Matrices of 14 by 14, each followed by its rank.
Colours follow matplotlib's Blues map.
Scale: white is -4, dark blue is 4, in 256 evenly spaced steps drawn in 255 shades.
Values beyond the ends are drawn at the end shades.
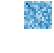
full rank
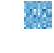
two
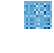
two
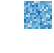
full rank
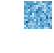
full rank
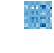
two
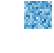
full rank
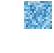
full rank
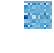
two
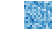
full rank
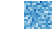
full rank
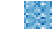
two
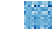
two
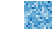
full rank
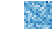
full rank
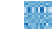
two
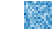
full rank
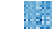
two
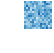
full rank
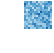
full rank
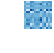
two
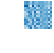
two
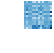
two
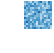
full rank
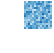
full rank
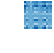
two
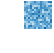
full rank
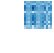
two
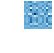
two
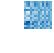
two
